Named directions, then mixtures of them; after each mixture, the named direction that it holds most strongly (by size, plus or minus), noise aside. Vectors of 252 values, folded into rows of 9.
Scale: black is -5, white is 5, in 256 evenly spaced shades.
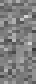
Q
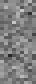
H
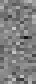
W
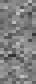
H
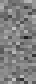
W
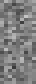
Q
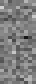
W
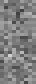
H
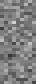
H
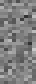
Q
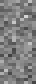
Q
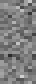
H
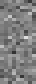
W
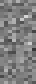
Q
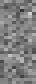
H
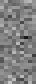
W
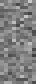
Q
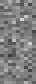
Q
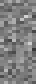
Q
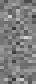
W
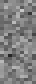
H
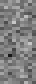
H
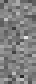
W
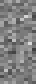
Q
